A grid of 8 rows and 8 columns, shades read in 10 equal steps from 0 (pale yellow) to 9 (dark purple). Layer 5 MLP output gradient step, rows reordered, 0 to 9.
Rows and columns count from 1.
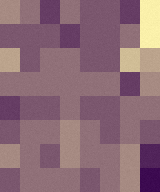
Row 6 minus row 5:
-1 -1 -1 -1 -1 0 0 1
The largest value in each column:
7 6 7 7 6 6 7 9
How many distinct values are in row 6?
3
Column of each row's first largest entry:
3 4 2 7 1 1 8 8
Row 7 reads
4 5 6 4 5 5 4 8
